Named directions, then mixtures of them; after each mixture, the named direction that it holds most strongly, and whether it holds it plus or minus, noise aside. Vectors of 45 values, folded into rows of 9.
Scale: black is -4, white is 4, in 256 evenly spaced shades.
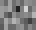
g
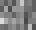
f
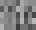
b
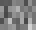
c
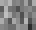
c, minus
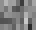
f, minus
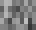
c, minus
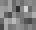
g, plus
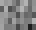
b, plus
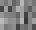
b, plus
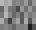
c, minus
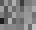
f, minus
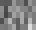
c, plus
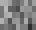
c, minus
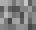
c, minus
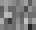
c, minus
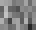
c, minus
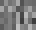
b, minus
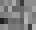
f, minus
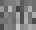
b, minus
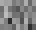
c, minus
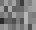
f, minus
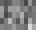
c, plus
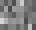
f, plus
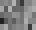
f, minus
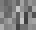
b, plus
